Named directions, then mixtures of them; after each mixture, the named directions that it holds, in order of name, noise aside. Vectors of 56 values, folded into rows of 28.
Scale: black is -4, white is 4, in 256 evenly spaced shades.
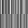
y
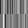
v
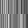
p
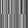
p, y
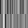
v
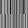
v, y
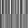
y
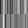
v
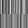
y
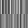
y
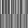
y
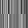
p, y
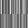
y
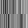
p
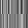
p, y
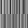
y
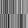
p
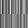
y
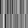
v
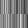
p, y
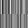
y
